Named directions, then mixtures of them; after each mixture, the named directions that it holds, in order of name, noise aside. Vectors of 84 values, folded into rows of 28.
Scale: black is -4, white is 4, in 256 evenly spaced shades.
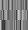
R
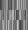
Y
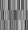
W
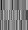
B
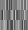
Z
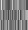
B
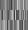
Y, Z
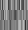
W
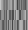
Y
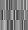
Z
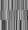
B, R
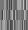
Z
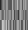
R, W, Y
